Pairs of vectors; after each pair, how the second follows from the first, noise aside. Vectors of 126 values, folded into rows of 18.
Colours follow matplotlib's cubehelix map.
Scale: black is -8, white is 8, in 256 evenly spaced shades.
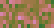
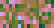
scaled up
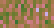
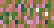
scaled up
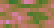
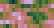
scaled up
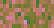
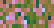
scaled up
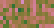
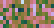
scaled up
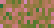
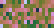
scaled up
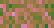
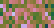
scaled up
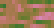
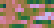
scaled up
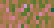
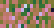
scaled up
